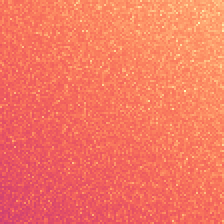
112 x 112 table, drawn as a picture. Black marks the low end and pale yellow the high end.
No single row or column stands out from its neighbours. On average the colour sits 70% of the way up the scale. The ninth with the lowest average is the bottom left. The top right is the ninth with the highest average. Neither half mirrors the other. There is an overall slope up to the top right.
